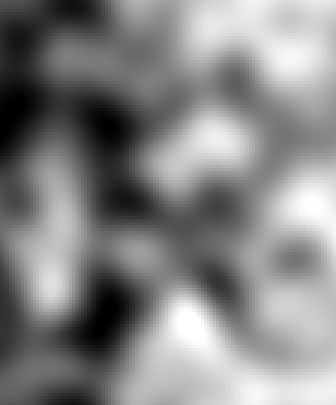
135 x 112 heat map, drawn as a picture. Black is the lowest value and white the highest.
The field climbs toward the right. The top left is the ninth with the lowest average. There are no lone odd cells. The texture varies smoothly and slowly.
